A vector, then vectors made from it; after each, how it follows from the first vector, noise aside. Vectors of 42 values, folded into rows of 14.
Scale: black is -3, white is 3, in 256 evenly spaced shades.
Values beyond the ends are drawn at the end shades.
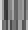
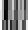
scaled up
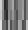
copied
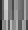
negated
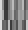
copied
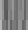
shrunk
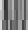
copied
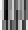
scaled up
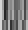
copied
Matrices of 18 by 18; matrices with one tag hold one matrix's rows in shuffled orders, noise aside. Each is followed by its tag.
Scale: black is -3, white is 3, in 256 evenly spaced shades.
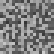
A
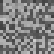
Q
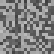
A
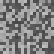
A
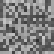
Q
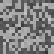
Q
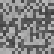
Q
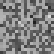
A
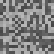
Q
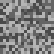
Q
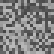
Q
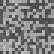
Q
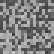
Q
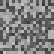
Q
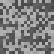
Q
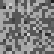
A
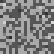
A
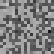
A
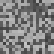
Q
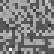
Q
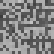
Q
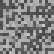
Q
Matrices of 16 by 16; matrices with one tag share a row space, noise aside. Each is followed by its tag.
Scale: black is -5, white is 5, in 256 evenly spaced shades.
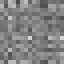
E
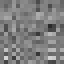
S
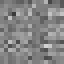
E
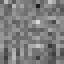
S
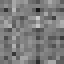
S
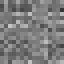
E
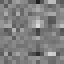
S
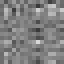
S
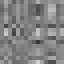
S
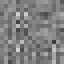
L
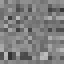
E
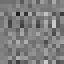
L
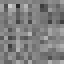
E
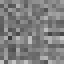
E
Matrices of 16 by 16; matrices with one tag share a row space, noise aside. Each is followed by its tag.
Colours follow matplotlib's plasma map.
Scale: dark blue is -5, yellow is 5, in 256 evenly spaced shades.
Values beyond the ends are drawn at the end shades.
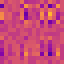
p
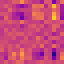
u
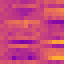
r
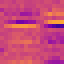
r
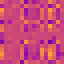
p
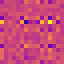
p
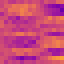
r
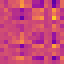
u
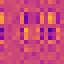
p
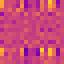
p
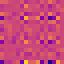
p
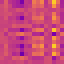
u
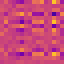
u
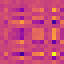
u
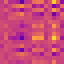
u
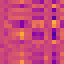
u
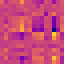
u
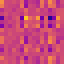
p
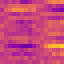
r
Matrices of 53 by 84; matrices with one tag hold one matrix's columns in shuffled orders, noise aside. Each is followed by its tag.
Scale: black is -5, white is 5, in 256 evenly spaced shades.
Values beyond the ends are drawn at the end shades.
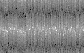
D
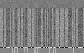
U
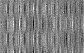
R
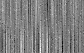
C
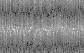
D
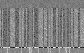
U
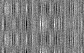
R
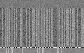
U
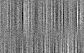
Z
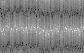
D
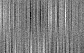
Z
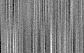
C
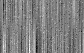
C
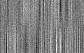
C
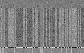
U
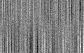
C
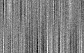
C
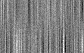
C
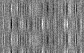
R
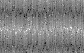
D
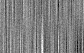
C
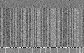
U
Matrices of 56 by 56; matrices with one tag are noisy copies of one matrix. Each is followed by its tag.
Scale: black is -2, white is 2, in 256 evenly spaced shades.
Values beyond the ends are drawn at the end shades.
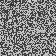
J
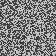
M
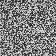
J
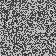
J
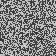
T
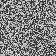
T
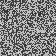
J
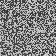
J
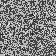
T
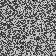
M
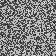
M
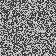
J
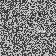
J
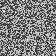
M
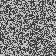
T
